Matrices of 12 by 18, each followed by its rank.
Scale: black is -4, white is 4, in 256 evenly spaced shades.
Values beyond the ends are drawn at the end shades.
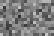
full rank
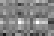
two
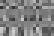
two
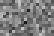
full rank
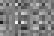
two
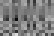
two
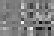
two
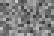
full rank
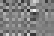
two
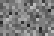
full rank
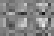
two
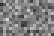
full rank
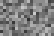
full rank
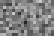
full rank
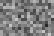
full rank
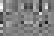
two
